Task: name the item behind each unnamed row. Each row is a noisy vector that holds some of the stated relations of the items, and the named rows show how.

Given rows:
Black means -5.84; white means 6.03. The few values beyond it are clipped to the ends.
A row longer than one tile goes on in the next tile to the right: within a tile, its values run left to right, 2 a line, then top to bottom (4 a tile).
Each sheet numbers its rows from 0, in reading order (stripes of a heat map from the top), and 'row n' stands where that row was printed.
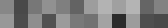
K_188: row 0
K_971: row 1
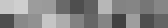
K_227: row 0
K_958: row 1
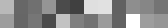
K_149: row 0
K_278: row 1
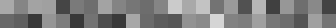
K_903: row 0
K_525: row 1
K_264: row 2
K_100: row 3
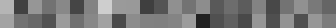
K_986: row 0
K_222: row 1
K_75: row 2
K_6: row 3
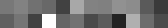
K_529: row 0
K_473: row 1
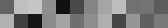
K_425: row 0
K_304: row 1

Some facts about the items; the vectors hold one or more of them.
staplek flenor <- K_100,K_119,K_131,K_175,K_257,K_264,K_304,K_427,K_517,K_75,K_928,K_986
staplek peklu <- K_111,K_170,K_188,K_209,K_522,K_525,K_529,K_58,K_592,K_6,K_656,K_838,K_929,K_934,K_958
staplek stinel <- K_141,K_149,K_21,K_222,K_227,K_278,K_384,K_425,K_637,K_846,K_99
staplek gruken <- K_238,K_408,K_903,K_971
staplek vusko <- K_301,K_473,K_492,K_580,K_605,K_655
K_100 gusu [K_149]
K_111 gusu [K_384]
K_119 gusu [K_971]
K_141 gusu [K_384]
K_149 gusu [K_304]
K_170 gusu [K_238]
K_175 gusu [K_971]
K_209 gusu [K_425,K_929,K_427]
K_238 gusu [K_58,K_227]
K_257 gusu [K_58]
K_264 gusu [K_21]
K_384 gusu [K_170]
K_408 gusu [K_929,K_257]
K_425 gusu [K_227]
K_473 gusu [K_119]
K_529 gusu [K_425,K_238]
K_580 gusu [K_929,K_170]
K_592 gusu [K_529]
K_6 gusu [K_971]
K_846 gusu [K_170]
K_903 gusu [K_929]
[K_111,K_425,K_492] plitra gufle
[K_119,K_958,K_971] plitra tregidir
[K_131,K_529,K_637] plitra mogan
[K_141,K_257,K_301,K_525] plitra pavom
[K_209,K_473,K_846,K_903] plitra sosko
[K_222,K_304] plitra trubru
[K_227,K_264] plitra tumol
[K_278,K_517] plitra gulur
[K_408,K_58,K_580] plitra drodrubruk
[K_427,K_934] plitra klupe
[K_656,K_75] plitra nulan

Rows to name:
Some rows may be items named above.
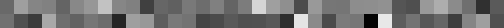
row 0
K_525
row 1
K_141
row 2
K_656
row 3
K_427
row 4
K_580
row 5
K_846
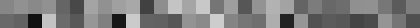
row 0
K_301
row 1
K_408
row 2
K_264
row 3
K_119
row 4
K_209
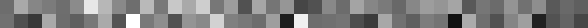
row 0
K_525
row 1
K_517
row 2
K_264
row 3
K_131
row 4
K_525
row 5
K_257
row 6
K_75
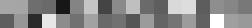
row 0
K_637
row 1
K_238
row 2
K_278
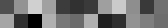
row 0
K_492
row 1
K_111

